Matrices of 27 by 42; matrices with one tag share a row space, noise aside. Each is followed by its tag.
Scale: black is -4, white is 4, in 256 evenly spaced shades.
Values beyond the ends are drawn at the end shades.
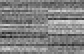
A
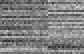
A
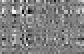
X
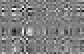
X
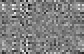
X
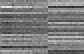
A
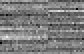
A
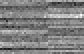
A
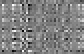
X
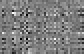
X
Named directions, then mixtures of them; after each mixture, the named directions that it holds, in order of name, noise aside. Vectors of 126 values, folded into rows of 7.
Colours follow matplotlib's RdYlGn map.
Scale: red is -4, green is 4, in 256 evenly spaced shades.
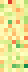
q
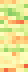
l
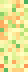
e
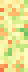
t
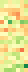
l, q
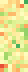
e, t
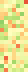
e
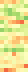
l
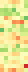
e, l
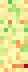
l, q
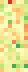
q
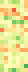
e, l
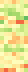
l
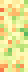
t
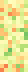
t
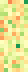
e, q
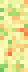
t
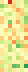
q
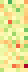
q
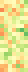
t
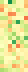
l, q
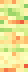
l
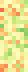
t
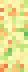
t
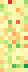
q
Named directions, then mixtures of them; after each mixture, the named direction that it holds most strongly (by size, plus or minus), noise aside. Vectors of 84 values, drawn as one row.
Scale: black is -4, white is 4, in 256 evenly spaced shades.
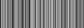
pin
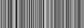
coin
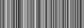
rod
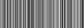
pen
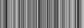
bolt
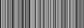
pin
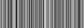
coin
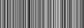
pen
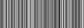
pen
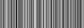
rod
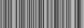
coin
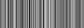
coin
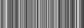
bolt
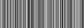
pen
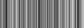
bolt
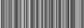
pin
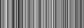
rod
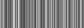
rod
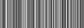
rod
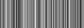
rod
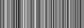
rod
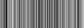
bolt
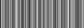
pin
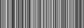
pin
